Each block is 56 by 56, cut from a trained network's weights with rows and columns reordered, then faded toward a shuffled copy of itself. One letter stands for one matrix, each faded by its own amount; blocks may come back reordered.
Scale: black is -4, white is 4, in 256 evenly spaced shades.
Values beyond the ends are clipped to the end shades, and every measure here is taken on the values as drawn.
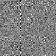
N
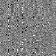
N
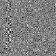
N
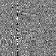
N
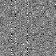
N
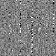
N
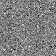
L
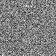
L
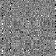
N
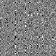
N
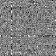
N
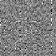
N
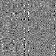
N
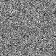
L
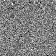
L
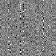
N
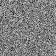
L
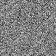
L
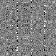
N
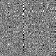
N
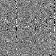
N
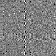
N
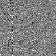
N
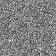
L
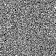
L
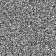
L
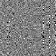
N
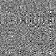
N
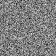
L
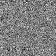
L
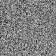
L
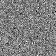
L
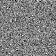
L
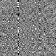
N
